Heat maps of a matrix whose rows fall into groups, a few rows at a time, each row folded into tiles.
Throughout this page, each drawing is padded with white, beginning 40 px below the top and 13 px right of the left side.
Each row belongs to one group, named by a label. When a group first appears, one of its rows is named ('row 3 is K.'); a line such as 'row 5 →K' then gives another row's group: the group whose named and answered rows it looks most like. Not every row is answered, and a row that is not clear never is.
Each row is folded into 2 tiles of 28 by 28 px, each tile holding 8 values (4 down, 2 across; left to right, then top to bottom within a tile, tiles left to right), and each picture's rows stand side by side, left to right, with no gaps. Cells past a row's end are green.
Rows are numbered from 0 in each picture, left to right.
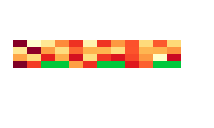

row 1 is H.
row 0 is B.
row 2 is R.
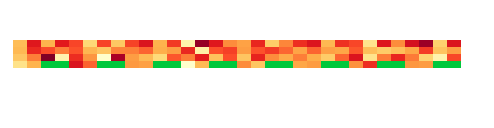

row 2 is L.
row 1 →R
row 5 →L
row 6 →H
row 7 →L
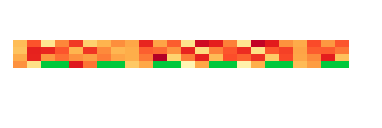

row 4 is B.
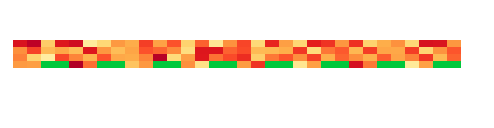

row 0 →L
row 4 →H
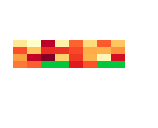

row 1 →R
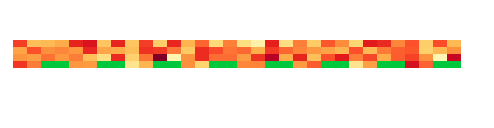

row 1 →L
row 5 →H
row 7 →R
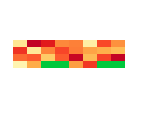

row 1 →H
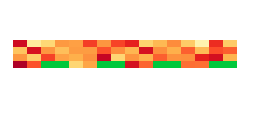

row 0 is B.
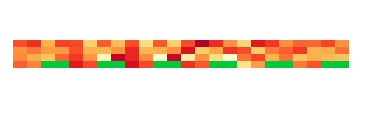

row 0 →L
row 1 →R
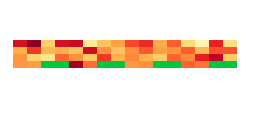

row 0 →L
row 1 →B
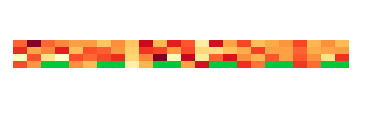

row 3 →H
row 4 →B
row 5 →R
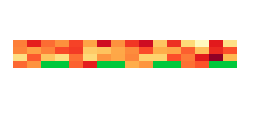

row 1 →H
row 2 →L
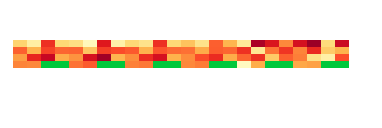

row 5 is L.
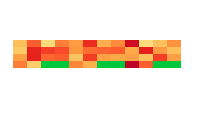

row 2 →B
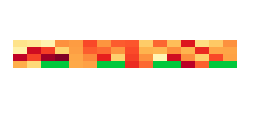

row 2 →R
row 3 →B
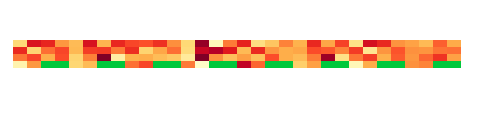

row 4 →B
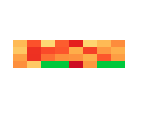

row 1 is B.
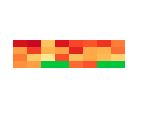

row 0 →L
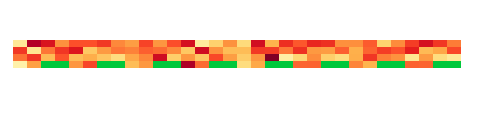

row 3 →B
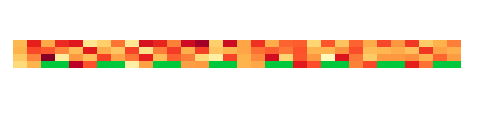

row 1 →B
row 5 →R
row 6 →H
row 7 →B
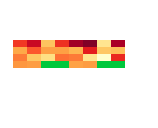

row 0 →L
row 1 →L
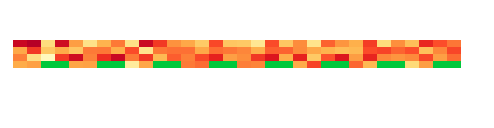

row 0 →L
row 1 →H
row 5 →H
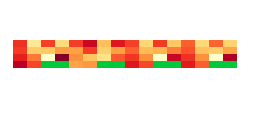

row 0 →R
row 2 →R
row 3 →R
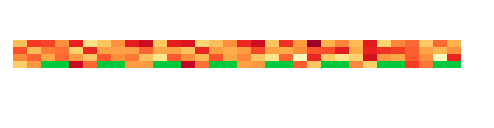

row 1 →B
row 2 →L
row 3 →B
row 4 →L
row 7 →R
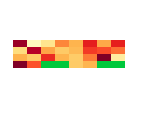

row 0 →B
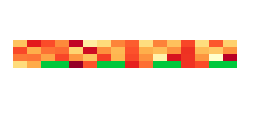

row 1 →B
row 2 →R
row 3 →R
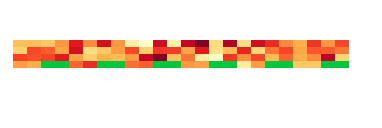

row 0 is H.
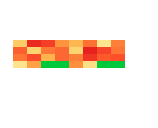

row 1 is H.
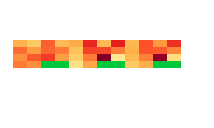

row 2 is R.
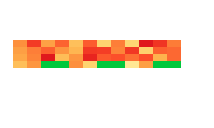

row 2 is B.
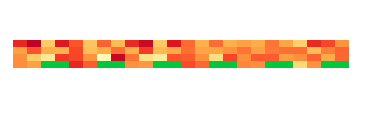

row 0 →L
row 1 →R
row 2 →L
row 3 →R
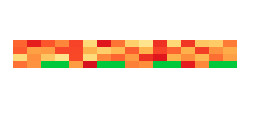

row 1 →H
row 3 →B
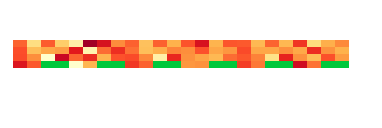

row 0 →R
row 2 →R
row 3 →L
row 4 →R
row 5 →B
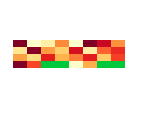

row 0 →B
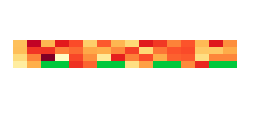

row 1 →R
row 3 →H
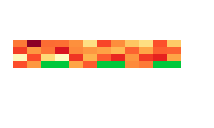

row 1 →H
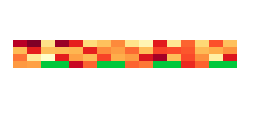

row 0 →L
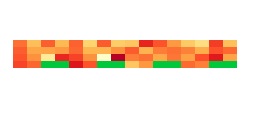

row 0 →R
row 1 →R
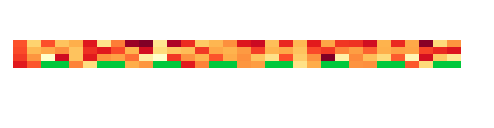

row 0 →R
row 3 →B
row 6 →L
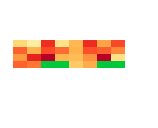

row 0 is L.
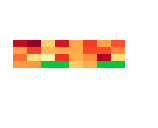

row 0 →L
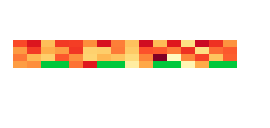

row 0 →L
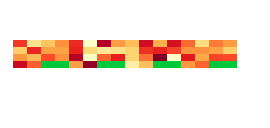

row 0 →B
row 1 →H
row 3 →H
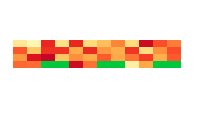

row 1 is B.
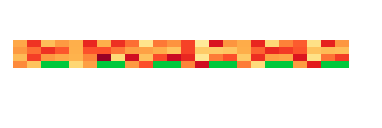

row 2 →H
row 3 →H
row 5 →H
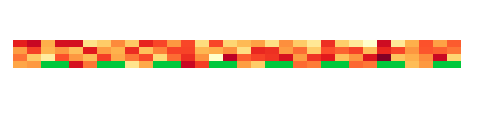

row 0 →L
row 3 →R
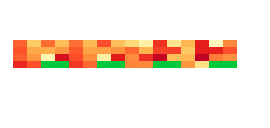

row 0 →R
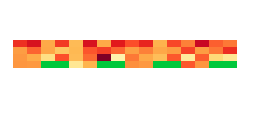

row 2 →L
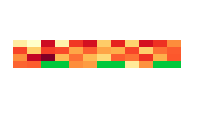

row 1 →L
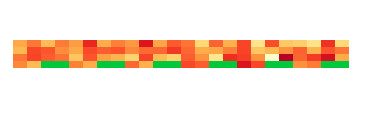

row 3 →R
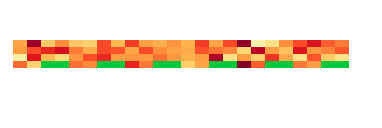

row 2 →B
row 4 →B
